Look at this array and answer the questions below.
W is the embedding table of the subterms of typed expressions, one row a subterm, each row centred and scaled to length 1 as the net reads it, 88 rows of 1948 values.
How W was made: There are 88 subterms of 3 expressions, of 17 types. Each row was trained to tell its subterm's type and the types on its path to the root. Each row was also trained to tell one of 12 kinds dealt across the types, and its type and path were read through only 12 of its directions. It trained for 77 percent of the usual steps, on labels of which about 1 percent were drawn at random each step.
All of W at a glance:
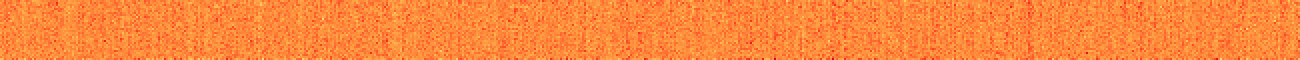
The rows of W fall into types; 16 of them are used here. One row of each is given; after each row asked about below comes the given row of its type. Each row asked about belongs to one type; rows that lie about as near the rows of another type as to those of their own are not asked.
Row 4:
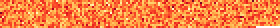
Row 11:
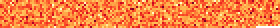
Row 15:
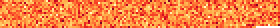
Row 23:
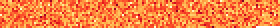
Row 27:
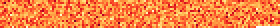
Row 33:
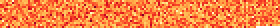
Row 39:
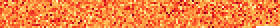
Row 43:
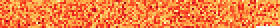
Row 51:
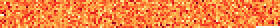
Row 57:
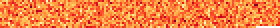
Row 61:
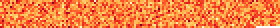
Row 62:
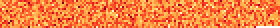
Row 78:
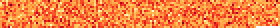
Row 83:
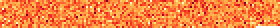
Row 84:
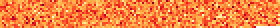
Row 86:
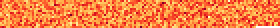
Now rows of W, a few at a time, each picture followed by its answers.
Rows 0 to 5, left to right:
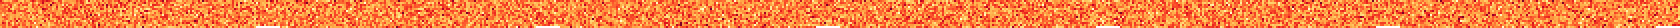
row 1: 27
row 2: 4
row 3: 43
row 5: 83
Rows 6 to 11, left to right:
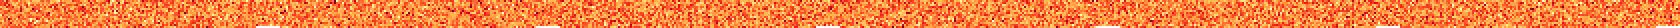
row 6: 83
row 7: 83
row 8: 43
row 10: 78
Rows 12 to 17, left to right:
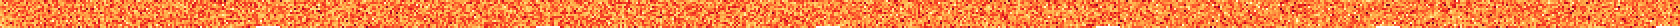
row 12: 62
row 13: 51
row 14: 27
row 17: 51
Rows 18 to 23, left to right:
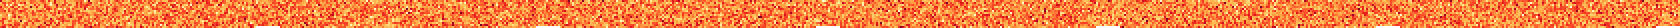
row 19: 11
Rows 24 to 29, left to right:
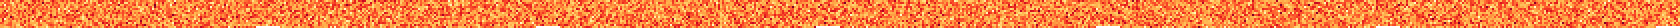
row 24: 4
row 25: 4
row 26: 27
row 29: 23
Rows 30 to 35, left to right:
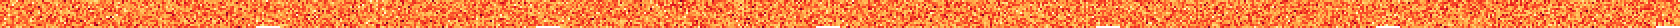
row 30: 11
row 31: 86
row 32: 4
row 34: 43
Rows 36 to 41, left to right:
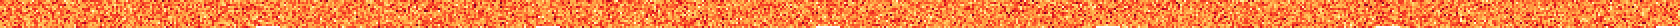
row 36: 15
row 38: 11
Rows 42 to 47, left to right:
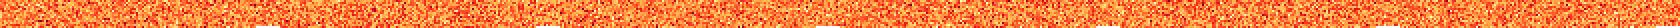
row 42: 84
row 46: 15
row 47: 86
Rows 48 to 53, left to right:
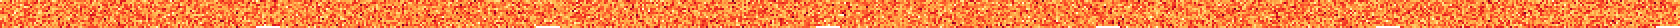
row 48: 51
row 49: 43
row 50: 62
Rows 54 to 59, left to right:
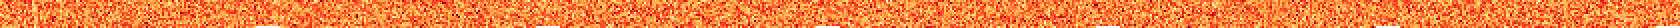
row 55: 83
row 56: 11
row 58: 84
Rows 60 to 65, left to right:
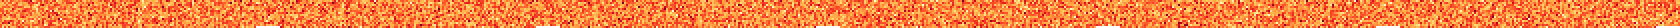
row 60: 62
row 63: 83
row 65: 62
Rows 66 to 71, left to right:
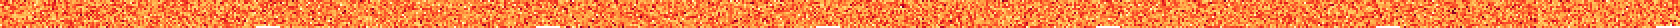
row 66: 84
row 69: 61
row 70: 51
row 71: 84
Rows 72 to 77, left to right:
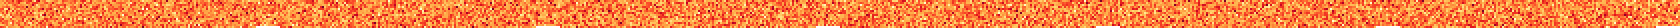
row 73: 62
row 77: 27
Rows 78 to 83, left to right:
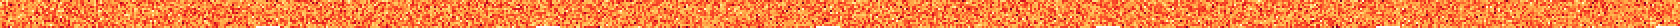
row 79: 43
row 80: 15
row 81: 84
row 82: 61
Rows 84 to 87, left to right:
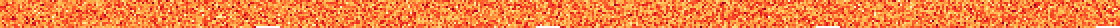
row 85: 61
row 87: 57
